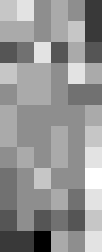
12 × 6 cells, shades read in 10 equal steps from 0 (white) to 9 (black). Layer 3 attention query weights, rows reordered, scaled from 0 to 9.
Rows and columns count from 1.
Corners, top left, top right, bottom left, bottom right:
2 7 7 1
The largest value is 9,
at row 12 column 3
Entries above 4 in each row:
1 1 4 0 2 0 0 0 1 2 4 3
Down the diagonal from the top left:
2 3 1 4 5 3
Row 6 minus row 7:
0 0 0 1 0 1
